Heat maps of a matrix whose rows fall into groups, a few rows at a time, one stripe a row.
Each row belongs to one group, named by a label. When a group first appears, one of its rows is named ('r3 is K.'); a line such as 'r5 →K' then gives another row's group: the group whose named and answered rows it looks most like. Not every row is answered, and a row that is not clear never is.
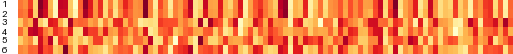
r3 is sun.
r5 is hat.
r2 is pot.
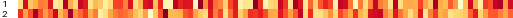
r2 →sun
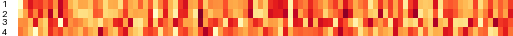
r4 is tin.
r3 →sun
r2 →hat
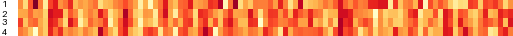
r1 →sun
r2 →tin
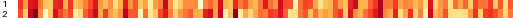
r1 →pot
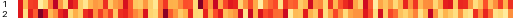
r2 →pot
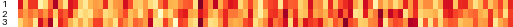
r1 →tin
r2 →hat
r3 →hat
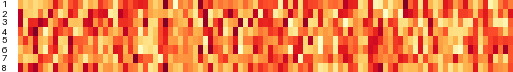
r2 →tin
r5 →sun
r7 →hat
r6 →sun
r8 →pot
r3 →pot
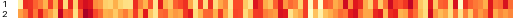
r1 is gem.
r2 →pot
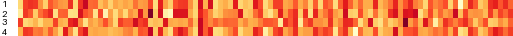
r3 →tin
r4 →gem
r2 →gem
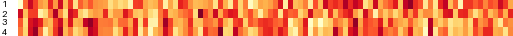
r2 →tin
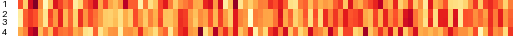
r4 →hat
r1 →pot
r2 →gem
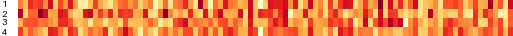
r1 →hat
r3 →hat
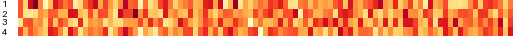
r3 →gem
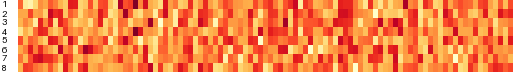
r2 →tin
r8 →gem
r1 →tin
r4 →hat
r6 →pot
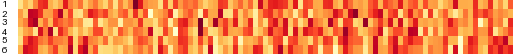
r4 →hat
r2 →pot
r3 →hat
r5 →gem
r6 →gem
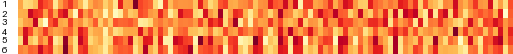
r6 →sun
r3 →sun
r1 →hat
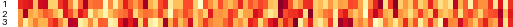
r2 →sun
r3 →tin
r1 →pot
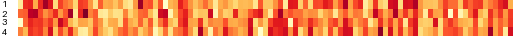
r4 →hat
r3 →hat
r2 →gem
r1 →gem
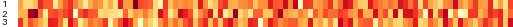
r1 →hat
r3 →tin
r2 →gem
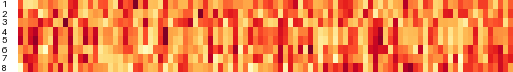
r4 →pot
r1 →tin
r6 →sun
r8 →gem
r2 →tin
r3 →sun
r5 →pot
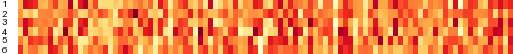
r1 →gem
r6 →tin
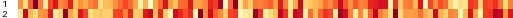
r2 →sun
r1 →sun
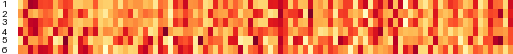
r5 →sun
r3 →hat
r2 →sun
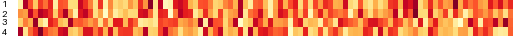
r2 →gem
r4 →pot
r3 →sun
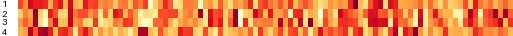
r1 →pot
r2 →sun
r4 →gem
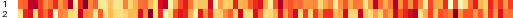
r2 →gem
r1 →gem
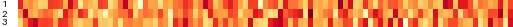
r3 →hat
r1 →tin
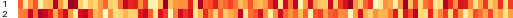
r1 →tin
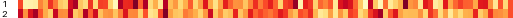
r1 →tin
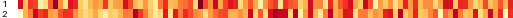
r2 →hat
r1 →tin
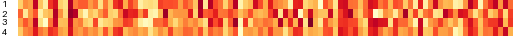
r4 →sun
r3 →sun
